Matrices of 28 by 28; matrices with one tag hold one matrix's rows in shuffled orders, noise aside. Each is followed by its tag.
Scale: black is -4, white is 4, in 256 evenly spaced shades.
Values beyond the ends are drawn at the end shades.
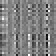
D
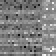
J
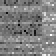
J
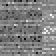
J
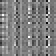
D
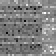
J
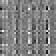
D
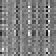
D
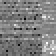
J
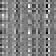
D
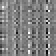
D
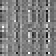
D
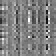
D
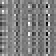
D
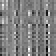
D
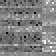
J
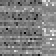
J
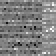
J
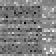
J
